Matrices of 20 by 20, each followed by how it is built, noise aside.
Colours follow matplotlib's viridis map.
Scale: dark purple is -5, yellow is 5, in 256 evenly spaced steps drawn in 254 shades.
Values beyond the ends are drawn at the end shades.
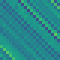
Toeplitz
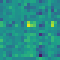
low rank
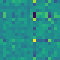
low rank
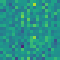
low rank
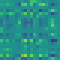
low rank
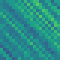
Toeplitz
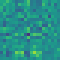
low rank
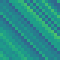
Toeplitz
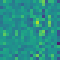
low rank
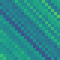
Toeplitz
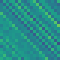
Toeplitz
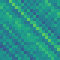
Toeplitz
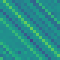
Toeplitz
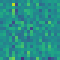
low rank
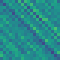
Toeplitz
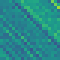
Toeplitz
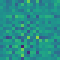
low rank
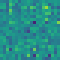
low rank
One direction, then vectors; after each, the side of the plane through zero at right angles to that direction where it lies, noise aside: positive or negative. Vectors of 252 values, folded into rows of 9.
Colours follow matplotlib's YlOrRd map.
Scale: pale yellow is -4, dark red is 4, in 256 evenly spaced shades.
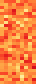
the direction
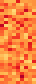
negative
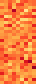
positive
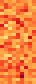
negative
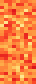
positive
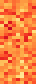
positive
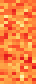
positive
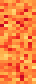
negative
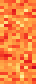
positive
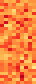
negative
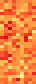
positive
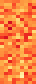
positive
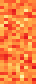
positive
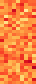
positive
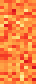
positive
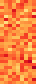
positive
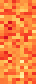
positive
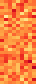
positive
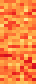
positive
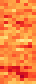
negative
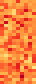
negative
